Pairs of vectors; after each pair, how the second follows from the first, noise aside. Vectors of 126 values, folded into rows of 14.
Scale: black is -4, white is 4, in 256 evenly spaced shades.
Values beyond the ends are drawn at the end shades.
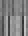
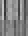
reversed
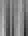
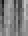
reversed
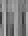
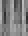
reversed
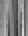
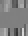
partly zeroed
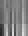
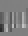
partly zeroed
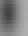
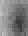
reversed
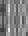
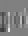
partly zeroed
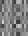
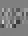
partly zeroed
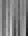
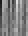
reversed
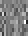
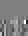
partly zeroed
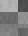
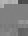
partly zeroed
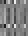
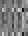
reversed
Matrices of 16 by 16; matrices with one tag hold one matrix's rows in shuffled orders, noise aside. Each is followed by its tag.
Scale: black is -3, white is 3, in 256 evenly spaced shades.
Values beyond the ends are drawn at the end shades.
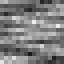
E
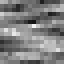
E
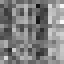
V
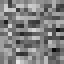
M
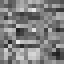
M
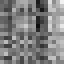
V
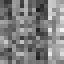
V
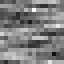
E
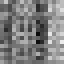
V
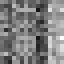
V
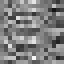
M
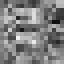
M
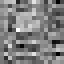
M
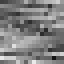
E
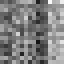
V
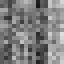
V
